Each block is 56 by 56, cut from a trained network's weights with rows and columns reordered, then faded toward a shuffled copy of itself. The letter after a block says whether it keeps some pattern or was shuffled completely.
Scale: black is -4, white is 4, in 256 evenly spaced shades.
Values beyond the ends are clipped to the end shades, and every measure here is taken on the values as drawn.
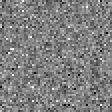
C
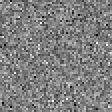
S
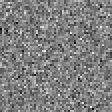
S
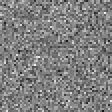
S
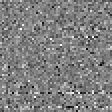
C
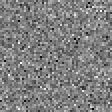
S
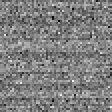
C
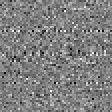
C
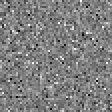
S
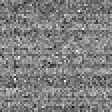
C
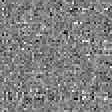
C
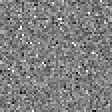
S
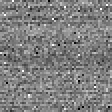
C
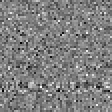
C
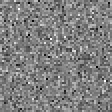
S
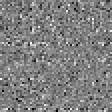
C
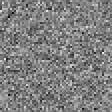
C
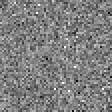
S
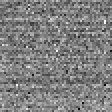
C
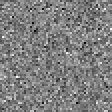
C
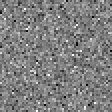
S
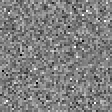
S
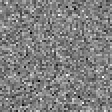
S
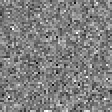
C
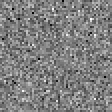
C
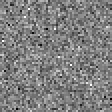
S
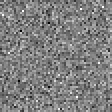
S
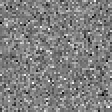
S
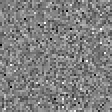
S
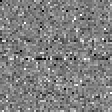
C
